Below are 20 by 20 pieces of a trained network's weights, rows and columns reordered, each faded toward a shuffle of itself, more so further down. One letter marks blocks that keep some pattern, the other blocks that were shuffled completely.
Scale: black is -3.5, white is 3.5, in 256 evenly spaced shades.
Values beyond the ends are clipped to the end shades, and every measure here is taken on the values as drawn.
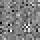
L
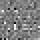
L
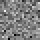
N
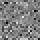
L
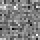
L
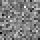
N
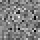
L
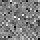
N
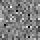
L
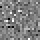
N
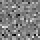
L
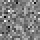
L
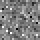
N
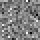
N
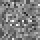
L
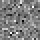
N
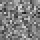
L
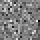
N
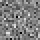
N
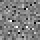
N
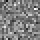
N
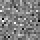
N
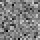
N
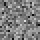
N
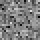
N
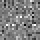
L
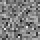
N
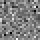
N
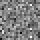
N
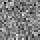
N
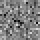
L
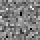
N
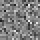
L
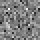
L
